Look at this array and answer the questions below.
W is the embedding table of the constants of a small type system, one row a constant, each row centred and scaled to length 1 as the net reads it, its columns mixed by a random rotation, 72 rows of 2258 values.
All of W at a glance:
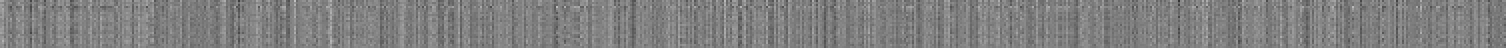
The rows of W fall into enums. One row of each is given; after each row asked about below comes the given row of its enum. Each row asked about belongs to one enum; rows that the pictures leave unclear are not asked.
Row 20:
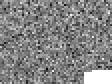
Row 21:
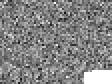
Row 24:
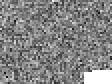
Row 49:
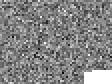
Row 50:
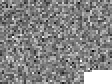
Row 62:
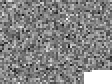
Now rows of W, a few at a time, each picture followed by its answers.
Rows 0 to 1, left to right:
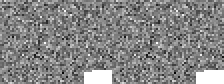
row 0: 49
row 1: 49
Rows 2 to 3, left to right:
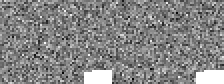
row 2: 49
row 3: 21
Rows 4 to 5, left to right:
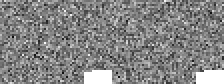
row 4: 49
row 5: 24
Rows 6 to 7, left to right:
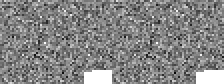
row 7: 49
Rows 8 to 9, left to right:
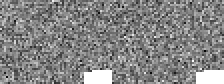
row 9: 50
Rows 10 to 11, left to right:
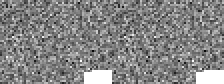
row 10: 50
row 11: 50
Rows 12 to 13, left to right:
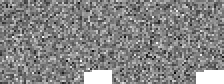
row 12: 50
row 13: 49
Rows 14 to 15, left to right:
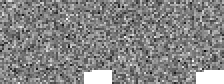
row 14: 62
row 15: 50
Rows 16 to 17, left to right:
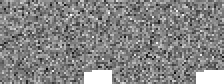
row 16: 20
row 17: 49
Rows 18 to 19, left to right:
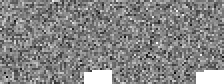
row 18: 24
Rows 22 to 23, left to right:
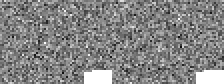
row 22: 49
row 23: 62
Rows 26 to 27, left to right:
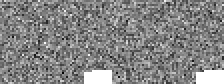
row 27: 24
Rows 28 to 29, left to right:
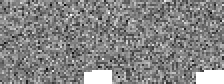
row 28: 20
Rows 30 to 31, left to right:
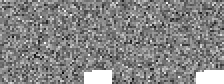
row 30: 49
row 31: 21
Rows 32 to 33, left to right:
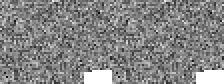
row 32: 24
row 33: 24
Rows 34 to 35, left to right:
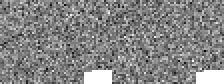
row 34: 20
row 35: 50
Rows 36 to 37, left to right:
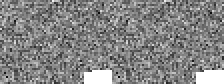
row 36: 24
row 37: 24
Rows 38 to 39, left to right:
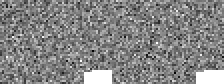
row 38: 50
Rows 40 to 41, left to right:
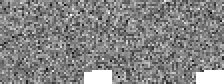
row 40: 20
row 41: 24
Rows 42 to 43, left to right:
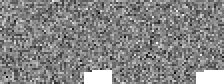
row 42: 24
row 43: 49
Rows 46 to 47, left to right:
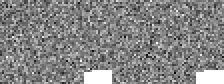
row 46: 50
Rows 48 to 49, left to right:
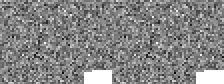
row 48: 49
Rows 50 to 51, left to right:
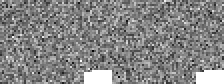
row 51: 24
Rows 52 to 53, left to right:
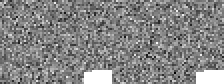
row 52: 21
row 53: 49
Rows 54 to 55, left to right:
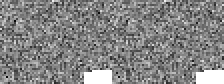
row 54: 24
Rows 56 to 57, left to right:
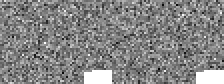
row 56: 49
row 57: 20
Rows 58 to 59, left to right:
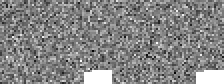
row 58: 50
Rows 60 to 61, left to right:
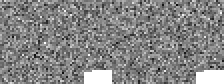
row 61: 20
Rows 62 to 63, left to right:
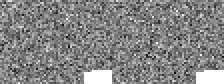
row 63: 49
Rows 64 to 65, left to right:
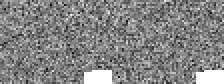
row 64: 20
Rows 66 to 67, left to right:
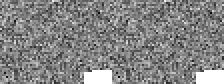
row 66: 24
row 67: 24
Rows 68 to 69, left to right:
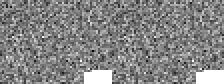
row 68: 50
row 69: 50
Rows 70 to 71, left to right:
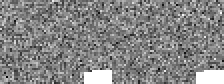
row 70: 24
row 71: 20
